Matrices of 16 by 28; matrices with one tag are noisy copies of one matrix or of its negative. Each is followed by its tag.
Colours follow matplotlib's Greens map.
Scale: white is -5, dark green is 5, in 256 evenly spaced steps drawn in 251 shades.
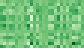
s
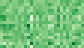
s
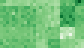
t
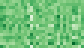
s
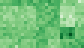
t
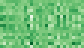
s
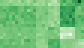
t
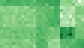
t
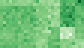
t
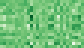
s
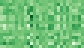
s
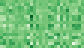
s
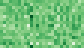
s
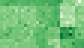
t
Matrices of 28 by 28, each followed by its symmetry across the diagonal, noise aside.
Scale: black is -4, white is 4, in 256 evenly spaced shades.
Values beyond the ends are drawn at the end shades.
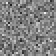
neither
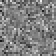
antisymmetric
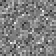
symmetric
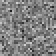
neither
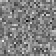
neither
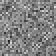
symmetric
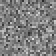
neither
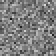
neither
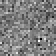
antisymmetric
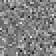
neither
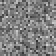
antisymmetric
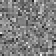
antisymmetric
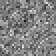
symmetric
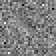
antisymmetric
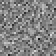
symmetric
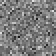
symmetric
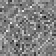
symmetric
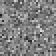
antisymmetric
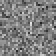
neither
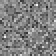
symmetric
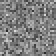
neither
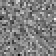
antisymmetric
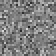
antisymmetric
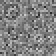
symmetric
